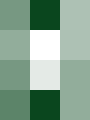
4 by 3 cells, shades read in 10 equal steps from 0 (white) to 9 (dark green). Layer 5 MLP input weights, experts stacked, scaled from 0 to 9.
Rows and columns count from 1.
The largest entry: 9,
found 2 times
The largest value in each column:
6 9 4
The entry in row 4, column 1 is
6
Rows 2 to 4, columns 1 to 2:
4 0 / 5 1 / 6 9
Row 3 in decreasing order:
5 4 1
